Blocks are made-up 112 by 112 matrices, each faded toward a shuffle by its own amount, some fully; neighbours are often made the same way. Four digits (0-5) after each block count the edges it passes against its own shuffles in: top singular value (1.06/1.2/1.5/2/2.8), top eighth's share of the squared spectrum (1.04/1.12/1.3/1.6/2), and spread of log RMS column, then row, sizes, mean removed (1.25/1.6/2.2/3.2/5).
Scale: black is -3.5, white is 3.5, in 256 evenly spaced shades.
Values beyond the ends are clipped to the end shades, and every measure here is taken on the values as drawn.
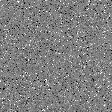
0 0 0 0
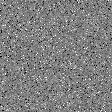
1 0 0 0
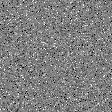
3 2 0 0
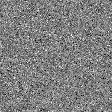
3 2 0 0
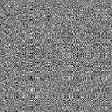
5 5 3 3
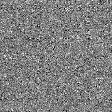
3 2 1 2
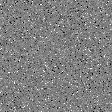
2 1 0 0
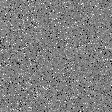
0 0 0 0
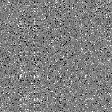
4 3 2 1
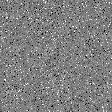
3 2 1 0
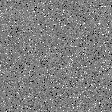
2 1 0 0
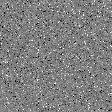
2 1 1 0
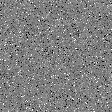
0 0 0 0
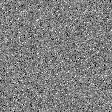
0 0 0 0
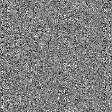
1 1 3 0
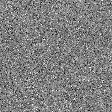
0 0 1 0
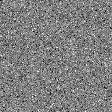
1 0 1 0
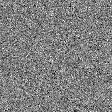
2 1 0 0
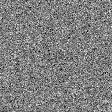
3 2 0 0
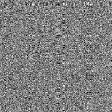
4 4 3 2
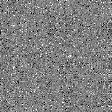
4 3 1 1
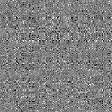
5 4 3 3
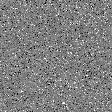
1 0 0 0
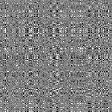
5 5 4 4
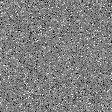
1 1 0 0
